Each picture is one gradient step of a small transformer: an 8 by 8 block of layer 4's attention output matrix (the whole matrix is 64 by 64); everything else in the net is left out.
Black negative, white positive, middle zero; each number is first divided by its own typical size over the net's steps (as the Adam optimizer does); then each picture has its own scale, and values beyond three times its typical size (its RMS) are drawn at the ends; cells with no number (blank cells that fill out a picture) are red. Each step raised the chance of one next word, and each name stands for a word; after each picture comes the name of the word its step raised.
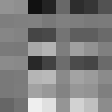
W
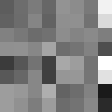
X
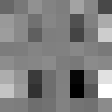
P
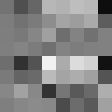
X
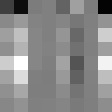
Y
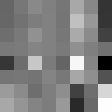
X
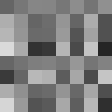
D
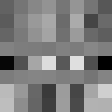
X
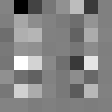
Y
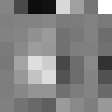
Y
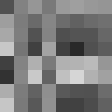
D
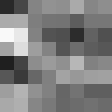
D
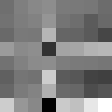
P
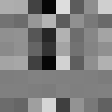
W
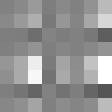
X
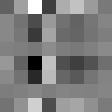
Y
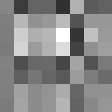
D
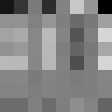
Y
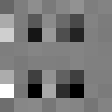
P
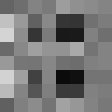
P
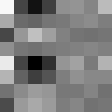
X
